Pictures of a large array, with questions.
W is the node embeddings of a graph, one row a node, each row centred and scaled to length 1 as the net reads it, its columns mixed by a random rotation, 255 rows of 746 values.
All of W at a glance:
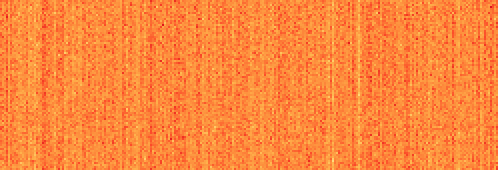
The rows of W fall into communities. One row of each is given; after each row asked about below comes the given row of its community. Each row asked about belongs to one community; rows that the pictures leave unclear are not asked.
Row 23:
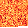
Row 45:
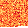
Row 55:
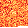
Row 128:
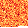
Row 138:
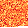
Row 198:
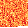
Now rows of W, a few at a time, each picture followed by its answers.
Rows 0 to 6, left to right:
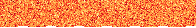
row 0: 138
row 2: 55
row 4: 23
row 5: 138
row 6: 23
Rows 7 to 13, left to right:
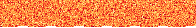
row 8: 128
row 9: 198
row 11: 45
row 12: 55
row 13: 23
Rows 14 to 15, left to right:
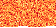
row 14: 138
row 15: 128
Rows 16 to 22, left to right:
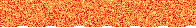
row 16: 23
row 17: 23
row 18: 198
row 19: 198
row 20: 198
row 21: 55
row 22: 55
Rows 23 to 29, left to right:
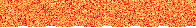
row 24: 138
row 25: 128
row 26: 45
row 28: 45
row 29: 45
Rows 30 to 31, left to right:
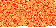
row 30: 138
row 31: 198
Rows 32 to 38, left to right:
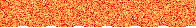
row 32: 55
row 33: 198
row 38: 198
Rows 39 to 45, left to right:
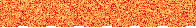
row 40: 23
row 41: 23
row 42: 23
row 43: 55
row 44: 55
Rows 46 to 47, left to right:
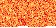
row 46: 23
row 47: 128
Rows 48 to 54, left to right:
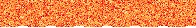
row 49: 45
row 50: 198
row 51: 128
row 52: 55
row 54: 55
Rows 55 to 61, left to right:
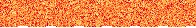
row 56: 138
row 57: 138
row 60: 128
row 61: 138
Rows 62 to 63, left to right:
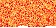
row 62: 55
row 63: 23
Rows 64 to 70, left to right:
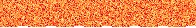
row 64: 23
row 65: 23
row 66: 55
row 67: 128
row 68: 128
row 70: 198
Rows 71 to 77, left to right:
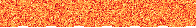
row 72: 23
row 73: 55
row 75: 45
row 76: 55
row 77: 138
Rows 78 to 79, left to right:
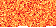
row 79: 138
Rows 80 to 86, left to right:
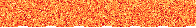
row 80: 138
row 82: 198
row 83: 198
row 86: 198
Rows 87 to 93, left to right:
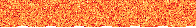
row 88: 128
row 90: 23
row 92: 23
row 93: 45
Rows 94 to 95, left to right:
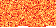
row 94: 128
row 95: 55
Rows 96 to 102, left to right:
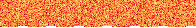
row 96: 138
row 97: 45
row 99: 45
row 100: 23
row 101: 138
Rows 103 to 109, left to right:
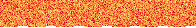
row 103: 138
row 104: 55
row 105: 45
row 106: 198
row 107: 23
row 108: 198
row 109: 23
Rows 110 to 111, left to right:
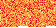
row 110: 198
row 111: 55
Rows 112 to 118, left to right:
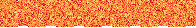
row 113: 128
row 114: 23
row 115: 23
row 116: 198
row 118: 23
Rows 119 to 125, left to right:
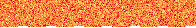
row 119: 138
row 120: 23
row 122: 23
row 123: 55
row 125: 198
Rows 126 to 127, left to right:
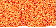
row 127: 128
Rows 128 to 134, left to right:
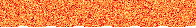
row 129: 23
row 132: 55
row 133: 55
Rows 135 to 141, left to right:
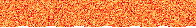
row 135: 128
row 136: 23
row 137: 138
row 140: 55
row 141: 23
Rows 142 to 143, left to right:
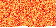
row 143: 138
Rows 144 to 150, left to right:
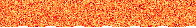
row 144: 55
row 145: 45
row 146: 23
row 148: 128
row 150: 138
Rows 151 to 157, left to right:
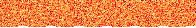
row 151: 55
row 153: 23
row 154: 138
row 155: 138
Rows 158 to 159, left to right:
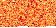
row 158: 23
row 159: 138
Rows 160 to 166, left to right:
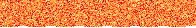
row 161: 198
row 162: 138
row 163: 55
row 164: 138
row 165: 138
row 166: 198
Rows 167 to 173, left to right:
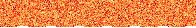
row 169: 55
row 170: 198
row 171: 198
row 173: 23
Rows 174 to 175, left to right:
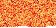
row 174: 138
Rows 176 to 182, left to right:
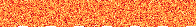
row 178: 198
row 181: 128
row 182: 55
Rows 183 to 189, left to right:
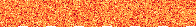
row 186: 138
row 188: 55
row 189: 55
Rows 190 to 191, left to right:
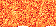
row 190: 55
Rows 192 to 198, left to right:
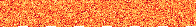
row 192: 55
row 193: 198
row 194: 198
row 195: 55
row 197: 138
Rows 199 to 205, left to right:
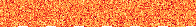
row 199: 45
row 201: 198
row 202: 198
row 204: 45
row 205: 138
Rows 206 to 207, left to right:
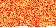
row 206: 128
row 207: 45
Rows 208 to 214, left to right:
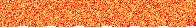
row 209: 138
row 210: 55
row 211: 55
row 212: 23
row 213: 138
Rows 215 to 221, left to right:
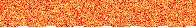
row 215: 138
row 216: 55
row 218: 128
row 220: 198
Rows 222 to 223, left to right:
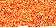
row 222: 55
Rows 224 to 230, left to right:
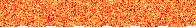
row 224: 138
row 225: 23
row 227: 128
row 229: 23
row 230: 55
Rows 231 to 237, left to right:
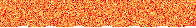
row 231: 23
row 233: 55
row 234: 55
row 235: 128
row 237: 23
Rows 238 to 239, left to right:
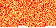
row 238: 55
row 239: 138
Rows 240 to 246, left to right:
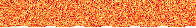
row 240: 45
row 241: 23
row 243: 23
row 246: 23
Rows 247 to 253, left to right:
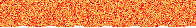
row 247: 128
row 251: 198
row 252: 55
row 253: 23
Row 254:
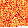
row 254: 45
